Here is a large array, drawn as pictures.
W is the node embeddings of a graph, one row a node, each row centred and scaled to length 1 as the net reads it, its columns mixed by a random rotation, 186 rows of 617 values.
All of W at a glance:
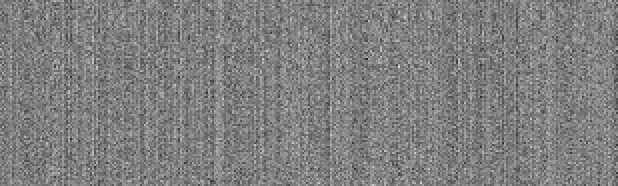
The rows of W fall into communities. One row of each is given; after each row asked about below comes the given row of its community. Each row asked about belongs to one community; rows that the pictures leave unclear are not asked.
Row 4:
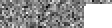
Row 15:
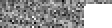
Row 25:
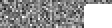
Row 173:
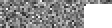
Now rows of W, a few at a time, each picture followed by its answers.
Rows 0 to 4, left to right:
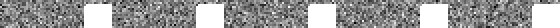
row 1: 173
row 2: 15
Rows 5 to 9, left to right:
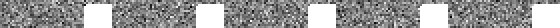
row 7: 173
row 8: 15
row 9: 25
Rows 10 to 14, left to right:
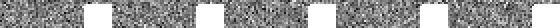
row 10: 25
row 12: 15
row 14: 25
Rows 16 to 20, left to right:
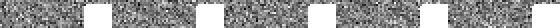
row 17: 15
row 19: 15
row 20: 25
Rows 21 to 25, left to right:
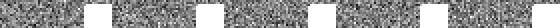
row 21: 4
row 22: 15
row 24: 4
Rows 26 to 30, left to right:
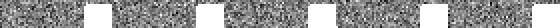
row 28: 25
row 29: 25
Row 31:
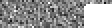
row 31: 15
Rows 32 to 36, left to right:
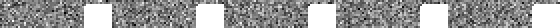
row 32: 173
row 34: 173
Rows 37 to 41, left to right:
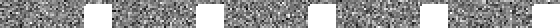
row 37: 173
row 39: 25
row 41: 4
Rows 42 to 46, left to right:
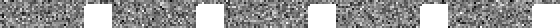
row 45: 173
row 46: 15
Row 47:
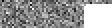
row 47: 173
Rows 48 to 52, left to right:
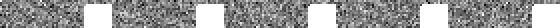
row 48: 173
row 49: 15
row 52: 25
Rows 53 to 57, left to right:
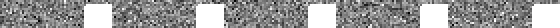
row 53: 4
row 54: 173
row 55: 173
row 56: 15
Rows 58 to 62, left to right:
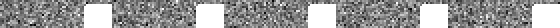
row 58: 4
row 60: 25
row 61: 173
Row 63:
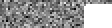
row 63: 173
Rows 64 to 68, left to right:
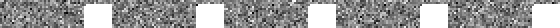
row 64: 15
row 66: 4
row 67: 4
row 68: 173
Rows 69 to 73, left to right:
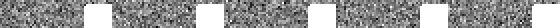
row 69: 15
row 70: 25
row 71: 15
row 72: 173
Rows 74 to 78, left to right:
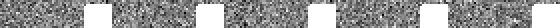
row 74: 173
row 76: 173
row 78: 15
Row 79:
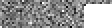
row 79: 173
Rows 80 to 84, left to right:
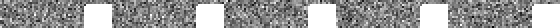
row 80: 25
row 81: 25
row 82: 15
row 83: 173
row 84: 4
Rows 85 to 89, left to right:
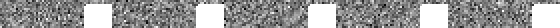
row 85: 25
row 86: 15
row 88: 4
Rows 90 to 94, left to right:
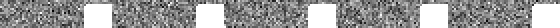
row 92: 25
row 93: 25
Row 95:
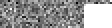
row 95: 4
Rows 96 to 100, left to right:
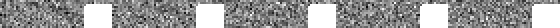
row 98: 15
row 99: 25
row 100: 25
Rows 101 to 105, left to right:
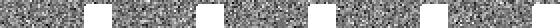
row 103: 173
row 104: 173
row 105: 15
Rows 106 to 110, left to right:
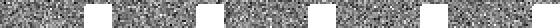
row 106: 25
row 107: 173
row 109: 4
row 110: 173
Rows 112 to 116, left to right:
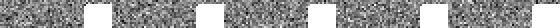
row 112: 173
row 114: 25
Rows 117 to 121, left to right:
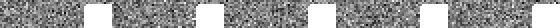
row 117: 173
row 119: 173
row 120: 4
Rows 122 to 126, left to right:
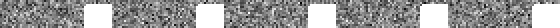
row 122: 15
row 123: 173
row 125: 25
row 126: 25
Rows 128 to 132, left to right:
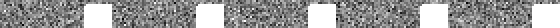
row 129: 173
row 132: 25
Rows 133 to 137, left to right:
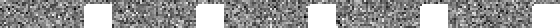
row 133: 173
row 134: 15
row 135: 25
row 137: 4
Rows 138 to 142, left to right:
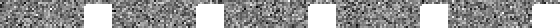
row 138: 173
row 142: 25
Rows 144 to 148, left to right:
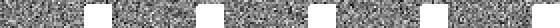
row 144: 25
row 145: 15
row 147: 15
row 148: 173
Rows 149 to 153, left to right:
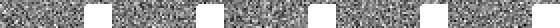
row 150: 25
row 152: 173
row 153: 173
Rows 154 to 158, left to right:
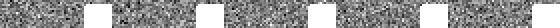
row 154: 173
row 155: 15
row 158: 4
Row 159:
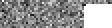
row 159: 15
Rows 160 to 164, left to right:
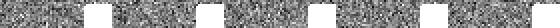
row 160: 15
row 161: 173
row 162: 25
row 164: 15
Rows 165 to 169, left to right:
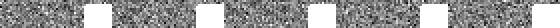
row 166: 173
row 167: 25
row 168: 173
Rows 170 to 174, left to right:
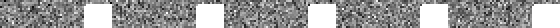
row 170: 4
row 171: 25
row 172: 173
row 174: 25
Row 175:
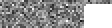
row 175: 173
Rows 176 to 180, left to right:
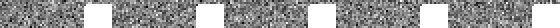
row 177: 4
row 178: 25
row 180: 25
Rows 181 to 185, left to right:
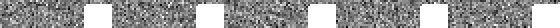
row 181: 25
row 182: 25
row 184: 25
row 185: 173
